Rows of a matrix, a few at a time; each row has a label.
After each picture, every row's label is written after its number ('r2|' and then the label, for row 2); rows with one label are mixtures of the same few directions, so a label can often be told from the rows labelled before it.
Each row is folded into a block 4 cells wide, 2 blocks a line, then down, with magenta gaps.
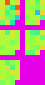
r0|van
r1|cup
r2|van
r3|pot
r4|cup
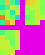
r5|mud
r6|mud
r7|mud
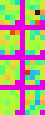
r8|mud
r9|cup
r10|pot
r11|pot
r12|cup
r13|cup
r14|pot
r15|cup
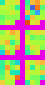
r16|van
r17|cup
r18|pot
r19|mud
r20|pot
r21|pot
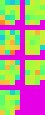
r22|mud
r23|van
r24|van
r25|pot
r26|pot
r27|cup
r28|pot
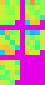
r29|van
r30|mud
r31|mud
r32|mud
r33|mud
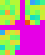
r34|cup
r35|mud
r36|van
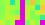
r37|pot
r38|van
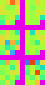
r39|pot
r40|pot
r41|cup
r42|van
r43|van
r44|van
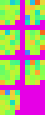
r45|pot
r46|van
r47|van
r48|pot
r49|pot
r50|van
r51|van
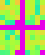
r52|mud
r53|cup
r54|pot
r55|pot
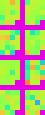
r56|pot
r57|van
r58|cup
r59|mud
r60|cup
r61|pot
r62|mud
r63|cup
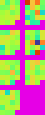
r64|van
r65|mud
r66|van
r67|cup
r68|cup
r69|pot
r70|van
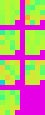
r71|pot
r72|van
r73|mud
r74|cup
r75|mud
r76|cup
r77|van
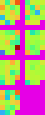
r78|mud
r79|cup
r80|pot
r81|mud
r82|pot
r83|pot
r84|pot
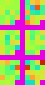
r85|cup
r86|cup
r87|pot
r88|pot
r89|van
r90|mud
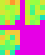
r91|pot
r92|pot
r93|van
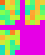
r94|mud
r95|cup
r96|van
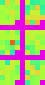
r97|van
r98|van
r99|cup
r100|mud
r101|van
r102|cup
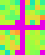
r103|mud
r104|van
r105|mud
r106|mud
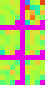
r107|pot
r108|mud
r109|mud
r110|pot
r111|cup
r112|van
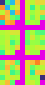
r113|mud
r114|pot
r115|pot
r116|pot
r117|pot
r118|pot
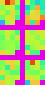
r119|mud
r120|van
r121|pot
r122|mud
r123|cup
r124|mud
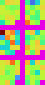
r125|mud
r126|mud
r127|mud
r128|van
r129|pot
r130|van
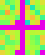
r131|cup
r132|mud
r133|cup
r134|van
